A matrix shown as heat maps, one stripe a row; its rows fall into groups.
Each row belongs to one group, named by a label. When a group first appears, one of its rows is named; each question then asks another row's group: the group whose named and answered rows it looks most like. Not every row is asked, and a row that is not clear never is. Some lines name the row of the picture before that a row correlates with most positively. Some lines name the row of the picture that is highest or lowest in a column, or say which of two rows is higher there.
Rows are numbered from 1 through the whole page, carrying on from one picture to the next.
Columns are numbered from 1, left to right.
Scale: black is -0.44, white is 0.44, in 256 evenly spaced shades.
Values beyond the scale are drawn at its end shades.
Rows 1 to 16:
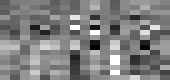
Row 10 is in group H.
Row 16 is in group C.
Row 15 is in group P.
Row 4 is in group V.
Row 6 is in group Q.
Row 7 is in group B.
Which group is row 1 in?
B
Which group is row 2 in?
B
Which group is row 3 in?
B
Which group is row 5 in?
B
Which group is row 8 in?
B
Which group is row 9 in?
H
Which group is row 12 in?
P
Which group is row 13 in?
P
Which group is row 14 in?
P
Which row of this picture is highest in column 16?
6
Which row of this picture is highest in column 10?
7
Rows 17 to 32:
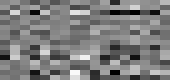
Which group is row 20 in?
C
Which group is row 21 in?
Q
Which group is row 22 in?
C
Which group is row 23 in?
B
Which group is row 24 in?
C
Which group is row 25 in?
B
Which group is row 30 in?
C
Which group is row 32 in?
V
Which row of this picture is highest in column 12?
29
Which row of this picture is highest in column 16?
31
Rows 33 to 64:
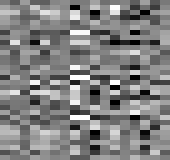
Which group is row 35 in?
H
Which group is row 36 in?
V
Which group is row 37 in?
P
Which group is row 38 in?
C
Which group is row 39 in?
V
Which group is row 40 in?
Q
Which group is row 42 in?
B
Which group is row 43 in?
C
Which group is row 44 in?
B
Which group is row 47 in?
C
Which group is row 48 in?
V
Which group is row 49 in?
P
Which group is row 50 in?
Q
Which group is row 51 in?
H
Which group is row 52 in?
V
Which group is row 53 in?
Q
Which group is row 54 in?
B
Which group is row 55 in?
C
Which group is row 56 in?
V
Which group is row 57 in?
B
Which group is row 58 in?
P
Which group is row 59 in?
H
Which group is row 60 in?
H
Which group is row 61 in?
C
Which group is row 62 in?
H
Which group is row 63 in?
Q
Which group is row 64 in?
C
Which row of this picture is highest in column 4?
49
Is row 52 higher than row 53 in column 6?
Yes
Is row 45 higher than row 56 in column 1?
Yes
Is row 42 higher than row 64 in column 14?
No
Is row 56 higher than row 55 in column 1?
No
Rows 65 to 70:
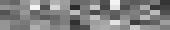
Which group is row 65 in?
P
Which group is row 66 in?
P
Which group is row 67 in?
Q
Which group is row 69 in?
P
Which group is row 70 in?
C
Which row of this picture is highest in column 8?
67
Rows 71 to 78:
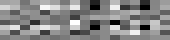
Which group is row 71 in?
H
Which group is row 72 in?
H
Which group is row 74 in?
P
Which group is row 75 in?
Q
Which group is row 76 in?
H
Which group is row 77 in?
C
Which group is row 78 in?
Q
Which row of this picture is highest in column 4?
76
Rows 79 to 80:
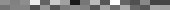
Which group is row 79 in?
P
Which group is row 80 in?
Q
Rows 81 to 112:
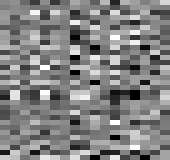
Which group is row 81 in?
Q
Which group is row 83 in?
P
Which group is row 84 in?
C
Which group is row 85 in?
V
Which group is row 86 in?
B
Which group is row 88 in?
P
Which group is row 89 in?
C
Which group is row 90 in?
H
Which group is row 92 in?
P
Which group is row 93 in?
P
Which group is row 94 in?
V
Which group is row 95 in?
P
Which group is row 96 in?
B
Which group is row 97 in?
H
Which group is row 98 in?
B
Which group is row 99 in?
V
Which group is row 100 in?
V
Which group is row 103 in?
Q
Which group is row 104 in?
B
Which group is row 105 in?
P
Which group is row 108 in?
Q
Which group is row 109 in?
C
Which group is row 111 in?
V
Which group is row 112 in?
H
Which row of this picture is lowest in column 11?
111
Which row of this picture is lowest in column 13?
99
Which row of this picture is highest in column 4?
83
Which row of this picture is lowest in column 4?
111
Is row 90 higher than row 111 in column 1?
Yes
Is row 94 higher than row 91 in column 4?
Yes
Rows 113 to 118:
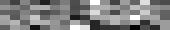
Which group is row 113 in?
B
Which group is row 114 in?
C
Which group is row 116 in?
C
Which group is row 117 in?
H
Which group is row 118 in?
V
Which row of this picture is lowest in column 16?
118
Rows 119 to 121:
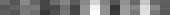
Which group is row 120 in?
B
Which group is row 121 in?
B
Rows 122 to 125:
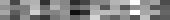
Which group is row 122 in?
C
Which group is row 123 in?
P
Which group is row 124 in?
C
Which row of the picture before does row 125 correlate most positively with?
119
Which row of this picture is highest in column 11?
124
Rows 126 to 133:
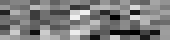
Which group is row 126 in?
Q
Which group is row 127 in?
C
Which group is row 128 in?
V
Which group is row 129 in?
Q
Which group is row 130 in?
B
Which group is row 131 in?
V
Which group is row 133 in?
H
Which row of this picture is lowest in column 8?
127
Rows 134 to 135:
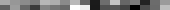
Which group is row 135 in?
V
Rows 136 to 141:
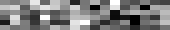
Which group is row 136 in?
P
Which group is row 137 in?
H
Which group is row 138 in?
Q
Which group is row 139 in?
V
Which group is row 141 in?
V
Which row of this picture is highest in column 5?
139
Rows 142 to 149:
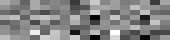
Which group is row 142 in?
P
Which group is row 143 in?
C
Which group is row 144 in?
B
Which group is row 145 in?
H
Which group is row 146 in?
Q
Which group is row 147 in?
C
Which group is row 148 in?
P
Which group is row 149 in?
H
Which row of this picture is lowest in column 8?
148
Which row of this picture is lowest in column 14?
148
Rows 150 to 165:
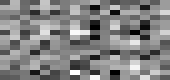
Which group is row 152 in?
Q
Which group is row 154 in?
H
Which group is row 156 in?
V
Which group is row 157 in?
H
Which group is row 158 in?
C
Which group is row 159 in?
C
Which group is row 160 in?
V
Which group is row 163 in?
C
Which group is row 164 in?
Q
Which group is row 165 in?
B
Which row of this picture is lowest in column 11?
160
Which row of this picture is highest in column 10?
165
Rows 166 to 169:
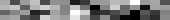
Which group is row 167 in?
H
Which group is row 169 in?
V
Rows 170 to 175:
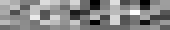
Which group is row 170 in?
H
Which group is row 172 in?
C
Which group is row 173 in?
P
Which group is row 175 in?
Q
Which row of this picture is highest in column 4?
173
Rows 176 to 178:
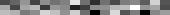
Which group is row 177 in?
C
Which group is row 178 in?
H
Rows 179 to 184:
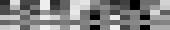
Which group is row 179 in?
V
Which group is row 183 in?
B
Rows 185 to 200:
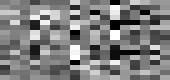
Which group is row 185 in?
Q
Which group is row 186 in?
P
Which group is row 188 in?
P
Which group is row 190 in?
Q
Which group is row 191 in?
P
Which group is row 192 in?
P
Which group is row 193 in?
B
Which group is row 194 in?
Q
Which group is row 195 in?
V
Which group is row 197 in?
P
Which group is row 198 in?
V
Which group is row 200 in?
P
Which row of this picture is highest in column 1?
187
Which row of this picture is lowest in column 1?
198
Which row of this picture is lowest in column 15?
187
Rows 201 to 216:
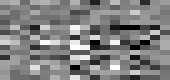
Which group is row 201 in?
H
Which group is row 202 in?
Q
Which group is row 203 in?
C
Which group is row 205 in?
B
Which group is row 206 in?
V
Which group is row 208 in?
P
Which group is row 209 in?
H
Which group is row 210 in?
V
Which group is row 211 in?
C
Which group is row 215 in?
C
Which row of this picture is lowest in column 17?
207
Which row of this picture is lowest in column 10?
209
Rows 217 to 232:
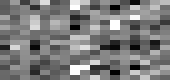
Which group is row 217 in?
V
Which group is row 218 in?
Q
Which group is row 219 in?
B
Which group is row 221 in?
P
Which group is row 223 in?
B
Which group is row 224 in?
V
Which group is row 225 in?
V
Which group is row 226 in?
V
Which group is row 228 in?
C
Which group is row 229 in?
B
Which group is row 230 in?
V
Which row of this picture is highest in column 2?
226
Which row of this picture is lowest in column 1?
226
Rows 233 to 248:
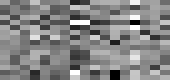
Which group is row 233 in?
C
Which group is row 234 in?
V
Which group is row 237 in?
V
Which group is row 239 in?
H
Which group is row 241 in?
Q
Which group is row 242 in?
P
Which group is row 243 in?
C
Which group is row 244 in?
C
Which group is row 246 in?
P
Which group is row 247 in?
Q
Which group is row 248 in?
Q
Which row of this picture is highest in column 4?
240
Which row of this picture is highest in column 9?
237
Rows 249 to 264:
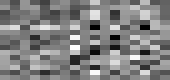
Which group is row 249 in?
B
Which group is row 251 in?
B
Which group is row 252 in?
B
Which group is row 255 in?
P
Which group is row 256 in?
Q
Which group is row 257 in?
B
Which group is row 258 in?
Q
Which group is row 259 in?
H
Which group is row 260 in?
C
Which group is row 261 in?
P
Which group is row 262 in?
H
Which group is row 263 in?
B
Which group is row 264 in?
P
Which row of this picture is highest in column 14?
260
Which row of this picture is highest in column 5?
254
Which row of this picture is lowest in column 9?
260
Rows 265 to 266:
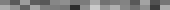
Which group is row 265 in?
B
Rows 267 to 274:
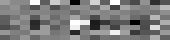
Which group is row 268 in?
Q
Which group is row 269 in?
P
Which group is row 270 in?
Q
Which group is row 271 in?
V
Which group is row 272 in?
Q
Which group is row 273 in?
P
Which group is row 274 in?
Q
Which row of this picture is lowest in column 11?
271
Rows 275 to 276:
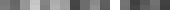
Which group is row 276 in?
P
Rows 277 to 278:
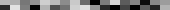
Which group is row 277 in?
H
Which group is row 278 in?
V
